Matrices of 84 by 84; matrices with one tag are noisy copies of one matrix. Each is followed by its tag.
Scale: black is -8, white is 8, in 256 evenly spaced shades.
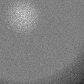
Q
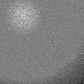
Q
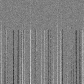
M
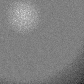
Q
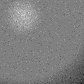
Q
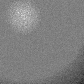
Q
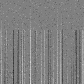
M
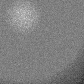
Q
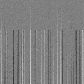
M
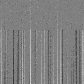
M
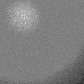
Q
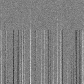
M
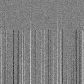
M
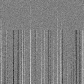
M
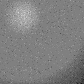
Q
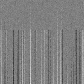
M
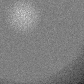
Q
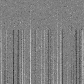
M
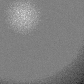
Q
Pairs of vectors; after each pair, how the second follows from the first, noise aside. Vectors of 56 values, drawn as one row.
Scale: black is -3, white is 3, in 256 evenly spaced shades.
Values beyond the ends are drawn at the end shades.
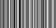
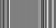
partly zeroed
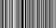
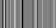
partly zeroed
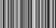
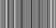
partly zeroed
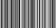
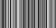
wrapped around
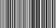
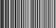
wrapped around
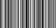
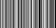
wrapped around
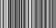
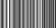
wrapped around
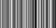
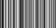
wrapped around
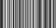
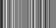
partly zeroed
